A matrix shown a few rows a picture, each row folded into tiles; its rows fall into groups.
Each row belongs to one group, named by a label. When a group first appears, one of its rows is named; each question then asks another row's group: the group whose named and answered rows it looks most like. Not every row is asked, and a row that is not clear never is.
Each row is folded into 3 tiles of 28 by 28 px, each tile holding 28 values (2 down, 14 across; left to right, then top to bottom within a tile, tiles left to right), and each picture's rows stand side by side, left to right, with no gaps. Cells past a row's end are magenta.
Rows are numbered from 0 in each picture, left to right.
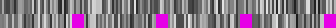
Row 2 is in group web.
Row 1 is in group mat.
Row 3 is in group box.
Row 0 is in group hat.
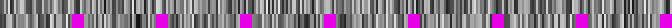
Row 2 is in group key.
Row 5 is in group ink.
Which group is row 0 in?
ink
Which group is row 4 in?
key
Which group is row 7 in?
ink
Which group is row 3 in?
box
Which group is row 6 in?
ink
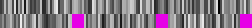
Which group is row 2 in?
web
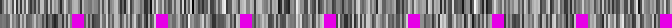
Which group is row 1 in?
key
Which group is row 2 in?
box
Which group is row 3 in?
mat
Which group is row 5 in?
box
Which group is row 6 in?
key
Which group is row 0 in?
box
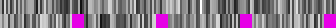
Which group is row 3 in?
hat
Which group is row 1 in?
mat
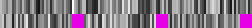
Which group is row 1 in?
hat
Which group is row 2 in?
mat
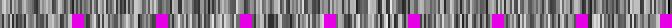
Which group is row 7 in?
mat
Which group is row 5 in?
key
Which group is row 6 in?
ink
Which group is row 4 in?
web
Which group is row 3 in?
mat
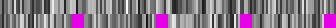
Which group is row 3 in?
key
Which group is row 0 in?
ink
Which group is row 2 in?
hat
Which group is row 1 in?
box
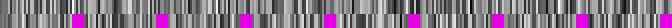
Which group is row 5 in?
web
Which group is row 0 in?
key
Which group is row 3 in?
web
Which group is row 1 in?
mat
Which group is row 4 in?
hat
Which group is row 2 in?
web
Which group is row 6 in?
box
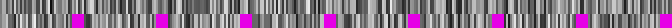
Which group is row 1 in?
ink
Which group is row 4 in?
web
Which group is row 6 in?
ink
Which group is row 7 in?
mat
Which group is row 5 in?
ink
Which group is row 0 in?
web
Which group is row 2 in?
mat
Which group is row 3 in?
box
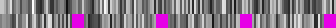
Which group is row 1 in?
key
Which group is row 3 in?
hat
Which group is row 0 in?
web
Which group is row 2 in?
box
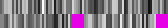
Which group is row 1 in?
hat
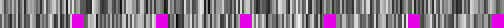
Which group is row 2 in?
key
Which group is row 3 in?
hat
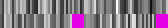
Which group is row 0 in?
mat
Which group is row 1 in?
web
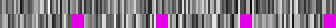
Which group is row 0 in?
web
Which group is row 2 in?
hat
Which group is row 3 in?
hat
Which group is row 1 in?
hat
